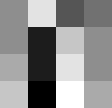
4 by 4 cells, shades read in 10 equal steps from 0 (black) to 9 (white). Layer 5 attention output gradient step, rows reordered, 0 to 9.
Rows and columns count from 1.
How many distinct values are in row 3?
4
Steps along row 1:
up down up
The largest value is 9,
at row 4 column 3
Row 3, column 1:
6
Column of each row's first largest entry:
2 3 3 3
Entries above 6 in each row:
1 1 1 2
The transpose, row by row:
5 5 6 7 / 8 1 1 0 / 3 7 8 9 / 4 5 5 6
